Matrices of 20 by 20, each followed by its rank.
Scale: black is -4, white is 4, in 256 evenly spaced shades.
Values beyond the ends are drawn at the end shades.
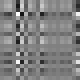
one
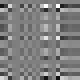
one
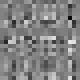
three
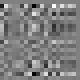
two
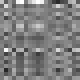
two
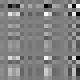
one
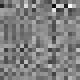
three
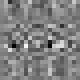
three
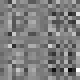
two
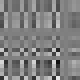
one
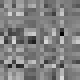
two
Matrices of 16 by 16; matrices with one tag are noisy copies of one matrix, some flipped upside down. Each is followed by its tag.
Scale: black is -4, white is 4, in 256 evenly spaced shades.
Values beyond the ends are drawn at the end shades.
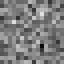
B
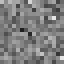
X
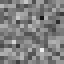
B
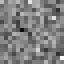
X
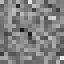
X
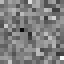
X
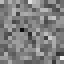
X
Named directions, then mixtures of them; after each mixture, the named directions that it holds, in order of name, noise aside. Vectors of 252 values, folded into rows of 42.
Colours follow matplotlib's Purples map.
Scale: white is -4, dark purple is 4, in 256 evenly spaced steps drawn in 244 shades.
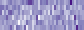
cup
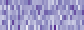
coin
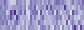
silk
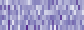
coin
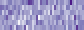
cup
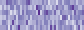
coin, silk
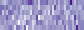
cup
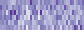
cup, silk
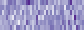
cup, silk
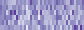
cup, silk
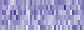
coin, silk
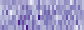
cup, silk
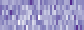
cup, silk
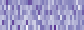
coin, cup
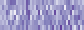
silk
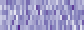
coin, silk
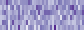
coin
